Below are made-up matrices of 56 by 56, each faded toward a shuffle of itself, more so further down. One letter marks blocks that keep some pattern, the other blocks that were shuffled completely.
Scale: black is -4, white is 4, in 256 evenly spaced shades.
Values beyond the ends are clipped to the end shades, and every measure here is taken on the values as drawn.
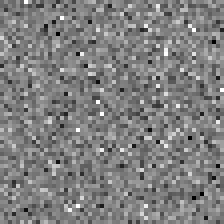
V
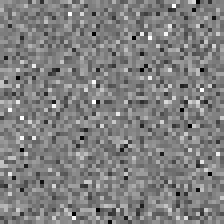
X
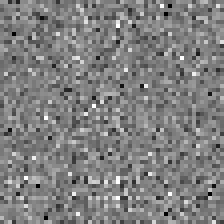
X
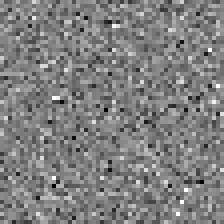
V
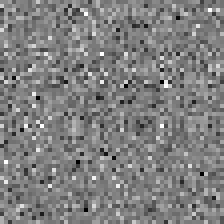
X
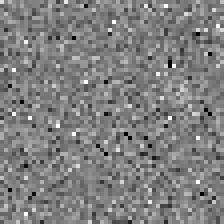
V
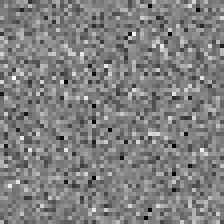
V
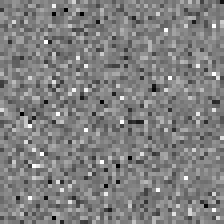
V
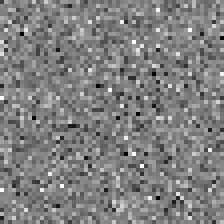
V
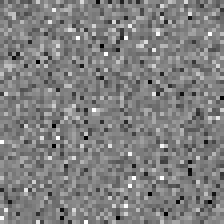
V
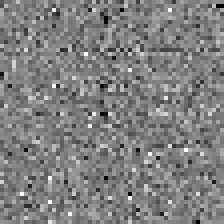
X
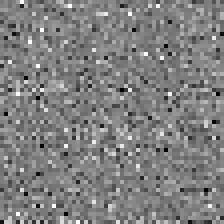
X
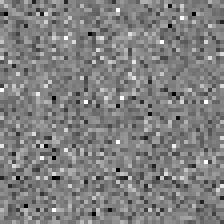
X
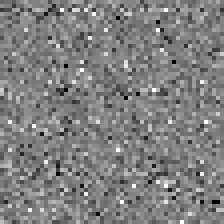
X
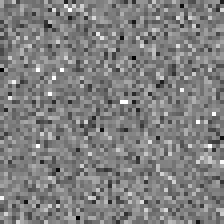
V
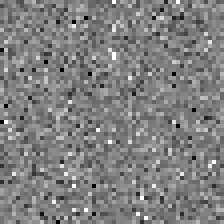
V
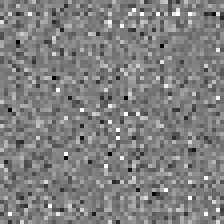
X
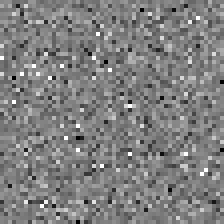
X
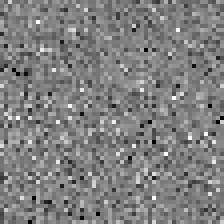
X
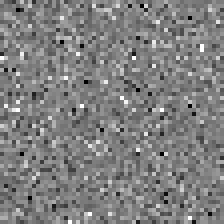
V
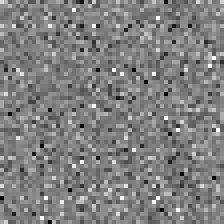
X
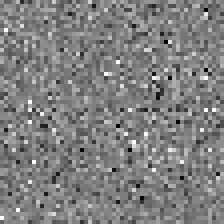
X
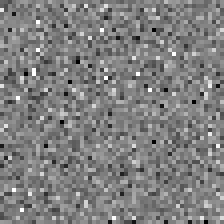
V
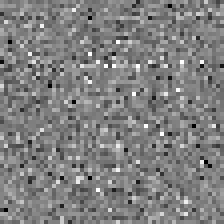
X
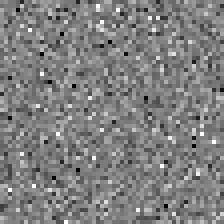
V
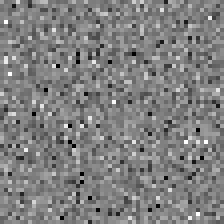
X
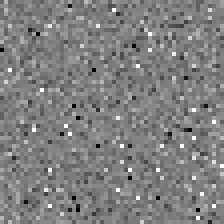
V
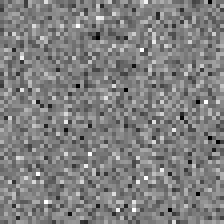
V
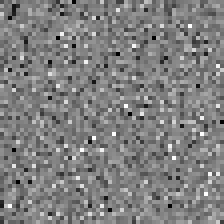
V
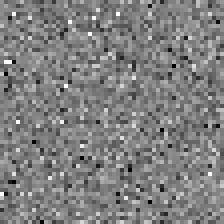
X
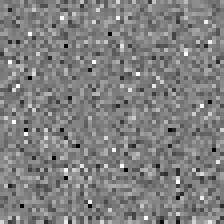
X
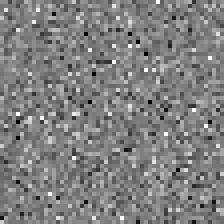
V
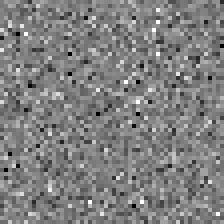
V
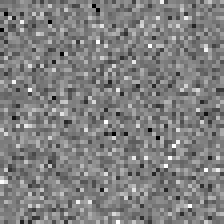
V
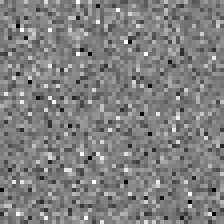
V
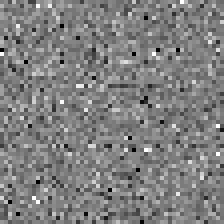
X
